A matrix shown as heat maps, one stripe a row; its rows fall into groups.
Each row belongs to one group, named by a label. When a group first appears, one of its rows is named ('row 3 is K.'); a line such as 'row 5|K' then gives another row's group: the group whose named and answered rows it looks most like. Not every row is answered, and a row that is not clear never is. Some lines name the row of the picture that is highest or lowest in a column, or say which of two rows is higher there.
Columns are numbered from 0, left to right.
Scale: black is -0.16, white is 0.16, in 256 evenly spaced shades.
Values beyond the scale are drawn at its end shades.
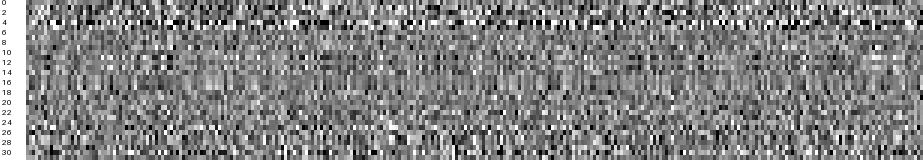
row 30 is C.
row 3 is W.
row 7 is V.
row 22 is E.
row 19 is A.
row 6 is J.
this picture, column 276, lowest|22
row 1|W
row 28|V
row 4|C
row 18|W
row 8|J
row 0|J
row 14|V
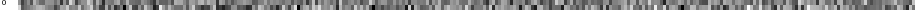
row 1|J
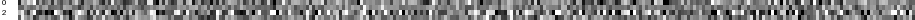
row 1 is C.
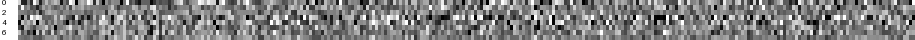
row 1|A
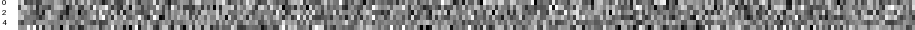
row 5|W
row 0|A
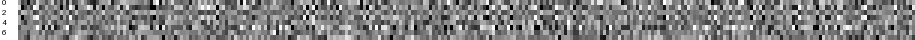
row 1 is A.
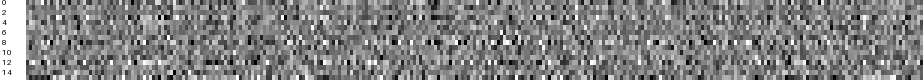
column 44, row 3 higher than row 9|No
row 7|E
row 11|J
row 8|W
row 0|W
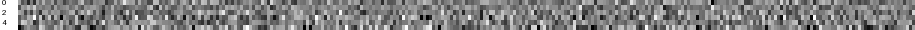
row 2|A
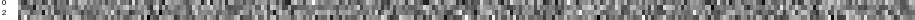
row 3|V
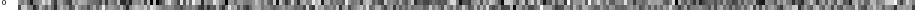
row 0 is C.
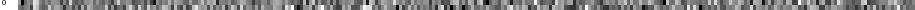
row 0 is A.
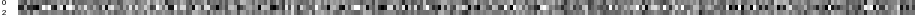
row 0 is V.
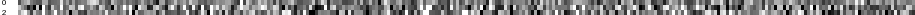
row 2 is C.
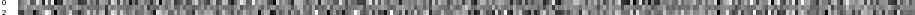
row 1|V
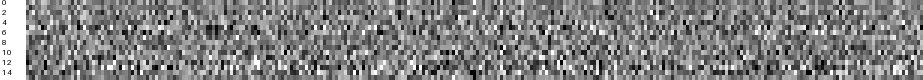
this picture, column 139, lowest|13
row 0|V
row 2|V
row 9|E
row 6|J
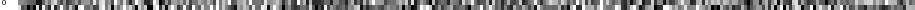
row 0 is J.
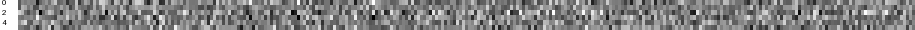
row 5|E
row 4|C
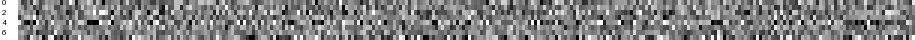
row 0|A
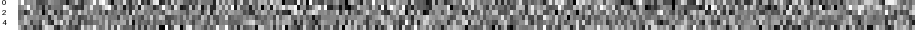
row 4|C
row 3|C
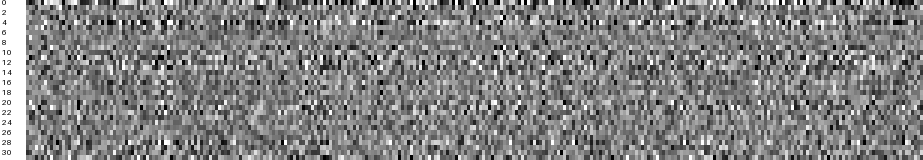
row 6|J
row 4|J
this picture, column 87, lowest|9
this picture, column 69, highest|28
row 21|C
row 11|A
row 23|A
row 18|J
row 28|C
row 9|E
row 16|J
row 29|W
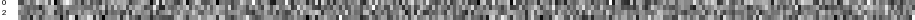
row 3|A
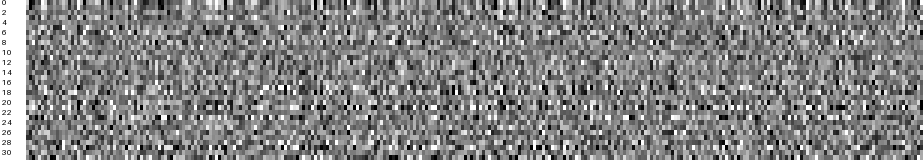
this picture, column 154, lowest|21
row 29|C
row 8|V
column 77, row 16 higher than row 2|Yes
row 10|W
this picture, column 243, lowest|23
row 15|A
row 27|J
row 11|E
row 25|A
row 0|A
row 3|A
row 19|E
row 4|C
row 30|A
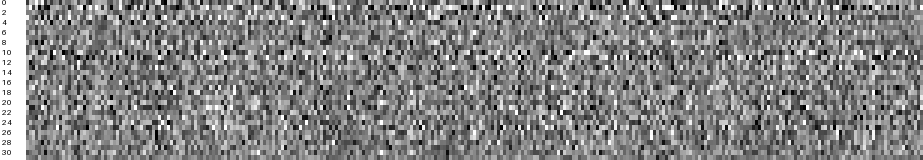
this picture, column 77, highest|30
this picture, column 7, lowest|1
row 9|V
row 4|W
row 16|W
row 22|J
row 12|A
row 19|A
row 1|A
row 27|V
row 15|A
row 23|E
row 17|C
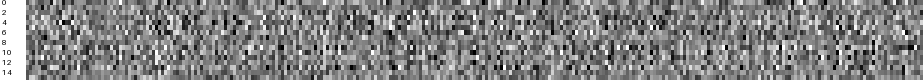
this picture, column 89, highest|3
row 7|E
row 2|C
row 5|V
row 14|C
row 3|V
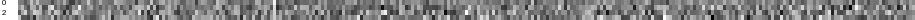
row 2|V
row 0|E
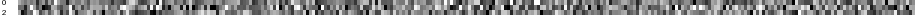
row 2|A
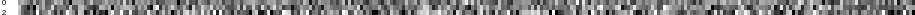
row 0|C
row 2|J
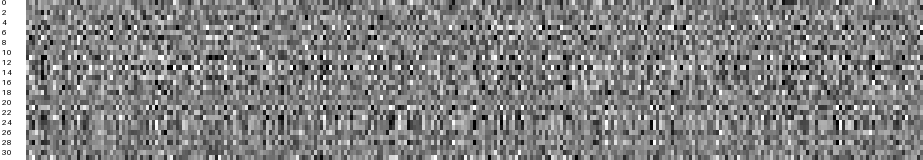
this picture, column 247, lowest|13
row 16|V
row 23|E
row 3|J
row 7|A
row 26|W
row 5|A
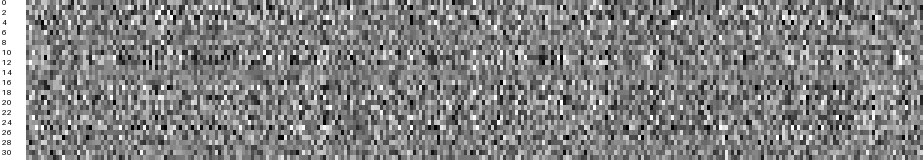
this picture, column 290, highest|10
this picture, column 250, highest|27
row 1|J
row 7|W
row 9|J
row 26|V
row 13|V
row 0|V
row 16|E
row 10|V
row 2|W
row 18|V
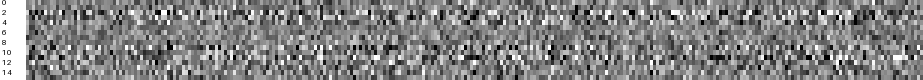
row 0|V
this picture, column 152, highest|4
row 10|A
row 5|A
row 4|E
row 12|V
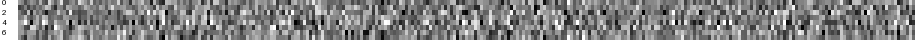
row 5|E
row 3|C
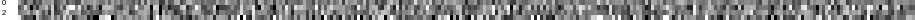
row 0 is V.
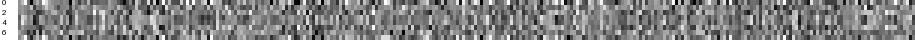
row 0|C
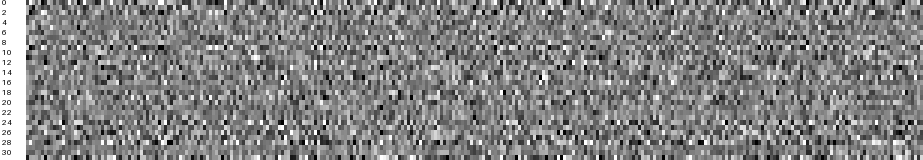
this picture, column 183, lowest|27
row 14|E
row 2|A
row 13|J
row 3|J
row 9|A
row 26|J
